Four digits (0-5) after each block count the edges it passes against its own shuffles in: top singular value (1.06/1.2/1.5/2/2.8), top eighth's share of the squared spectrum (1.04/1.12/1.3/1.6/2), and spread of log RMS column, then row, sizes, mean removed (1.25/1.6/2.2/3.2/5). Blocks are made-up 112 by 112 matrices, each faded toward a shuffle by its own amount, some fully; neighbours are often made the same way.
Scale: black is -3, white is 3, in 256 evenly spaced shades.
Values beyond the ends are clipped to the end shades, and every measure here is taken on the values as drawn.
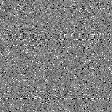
4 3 1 2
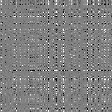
5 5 4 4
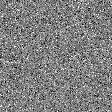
0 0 0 0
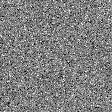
0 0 0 0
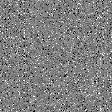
3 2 2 1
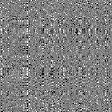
5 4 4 3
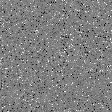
2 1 0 0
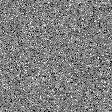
2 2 0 0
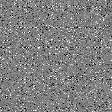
4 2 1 2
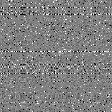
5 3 1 3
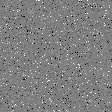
0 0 0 0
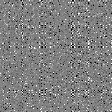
5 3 3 2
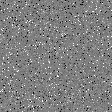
2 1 0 0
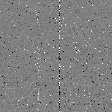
4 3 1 0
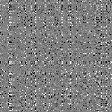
5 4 3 3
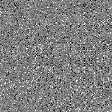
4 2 2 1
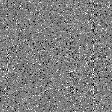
3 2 2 1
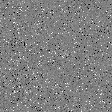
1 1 1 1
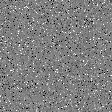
0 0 0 0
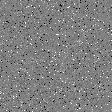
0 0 0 0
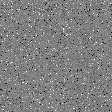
0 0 0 0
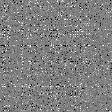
2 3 3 2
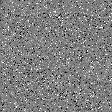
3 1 0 0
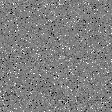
2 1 0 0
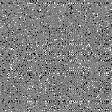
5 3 2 2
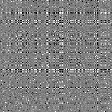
5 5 3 4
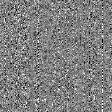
2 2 4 0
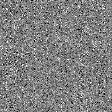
1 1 3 0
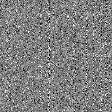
1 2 3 0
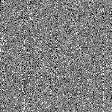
1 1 3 0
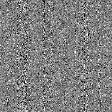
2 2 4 0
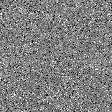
2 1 0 0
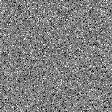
3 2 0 1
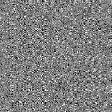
4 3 2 2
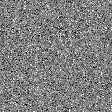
2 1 0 0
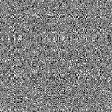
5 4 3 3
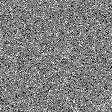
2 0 0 0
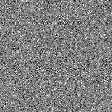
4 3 1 1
